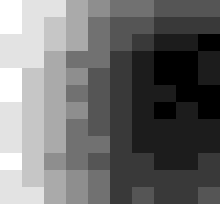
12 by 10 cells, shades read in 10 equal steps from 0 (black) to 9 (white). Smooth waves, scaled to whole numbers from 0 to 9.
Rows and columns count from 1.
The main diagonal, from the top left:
9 8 7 4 3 2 1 1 1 2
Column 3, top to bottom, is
8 7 7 6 6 6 6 6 6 5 6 6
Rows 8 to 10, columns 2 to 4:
7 6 4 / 7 6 4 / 7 5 4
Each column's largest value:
9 8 8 6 5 4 4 3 3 3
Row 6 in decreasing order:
9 7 6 4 3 2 1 1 0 0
